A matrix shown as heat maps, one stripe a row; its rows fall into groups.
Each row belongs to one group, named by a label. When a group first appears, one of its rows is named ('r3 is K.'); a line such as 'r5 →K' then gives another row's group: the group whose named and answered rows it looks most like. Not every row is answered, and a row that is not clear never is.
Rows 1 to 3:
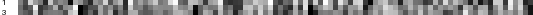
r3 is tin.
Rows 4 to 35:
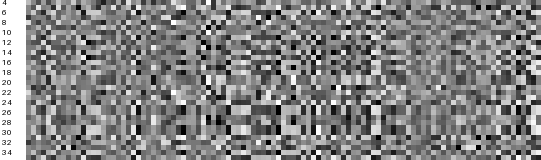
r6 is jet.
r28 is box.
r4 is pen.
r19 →pen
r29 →jet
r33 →tin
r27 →box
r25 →jet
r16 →jet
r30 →jet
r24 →tin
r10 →pen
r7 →pen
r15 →tin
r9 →box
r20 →pen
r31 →tin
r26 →jet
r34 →jet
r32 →pen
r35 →tin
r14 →jet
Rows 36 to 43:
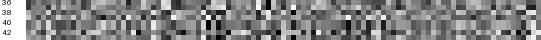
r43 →box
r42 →jet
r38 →box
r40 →box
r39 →pen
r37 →pen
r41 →box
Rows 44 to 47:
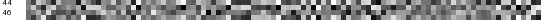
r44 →tin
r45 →jet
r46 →box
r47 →tin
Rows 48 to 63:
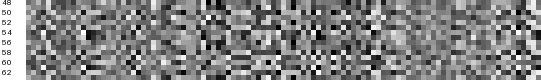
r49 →box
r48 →box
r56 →box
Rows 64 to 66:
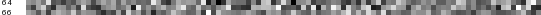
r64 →box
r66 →pen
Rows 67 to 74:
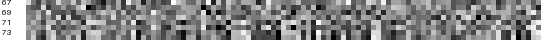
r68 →tin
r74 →jet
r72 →box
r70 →tin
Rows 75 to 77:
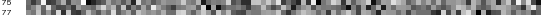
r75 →tin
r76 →box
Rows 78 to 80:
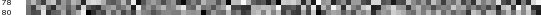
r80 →tin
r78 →jet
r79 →tin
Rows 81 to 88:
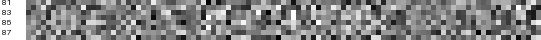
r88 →jet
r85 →jet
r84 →pen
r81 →box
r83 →pen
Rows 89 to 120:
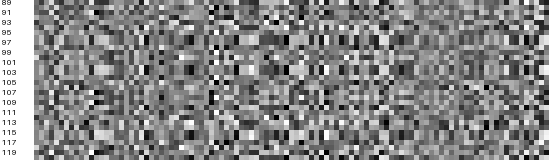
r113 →tin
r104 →pen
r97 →jet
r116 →jet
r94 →tin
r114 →tin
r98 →box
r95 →pen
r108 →pen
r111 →pen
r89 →tin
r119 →tin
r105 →box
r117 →box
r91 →tin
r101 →pen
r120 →jet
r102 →jet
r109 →tin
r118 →pen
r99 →pen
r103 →jet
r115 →jet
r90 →box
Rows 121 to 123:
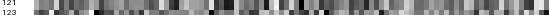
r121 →box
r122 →box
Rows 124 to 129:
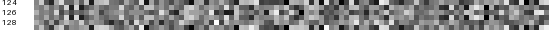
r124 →jet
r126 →box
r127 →tin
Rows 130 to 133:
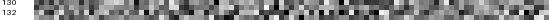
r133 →box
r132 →jet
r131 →pen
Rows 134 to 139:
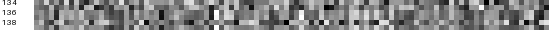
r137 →pen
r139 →pen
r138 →jet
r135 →tin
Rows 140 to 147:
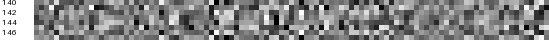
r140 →box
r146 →pen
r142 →pen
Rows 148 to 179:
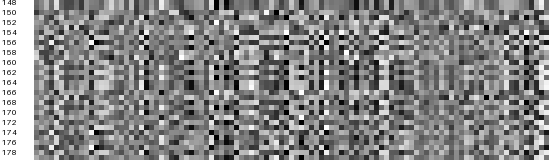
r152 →pen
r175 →box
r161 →box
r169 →box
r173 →jet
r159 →pen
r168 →jet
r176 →box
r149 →box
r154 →tin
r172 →box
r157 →jet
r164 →jet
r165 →jet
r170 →jet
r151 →jet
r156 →tin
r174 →tin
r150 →pen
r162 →jet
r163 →box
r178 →jet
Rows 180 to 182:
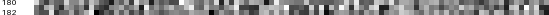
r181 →tin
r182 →tin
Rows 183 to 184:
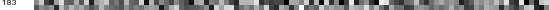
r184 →pen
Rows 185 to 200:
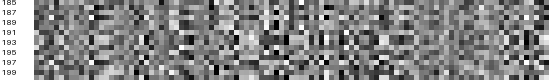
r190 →pen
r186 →tin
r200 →jet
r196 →jet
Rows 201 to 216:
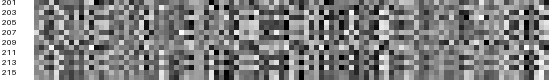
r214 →jet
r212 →jet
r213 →box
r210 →tin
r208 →jet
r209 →tin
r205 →jet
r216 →box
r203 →jet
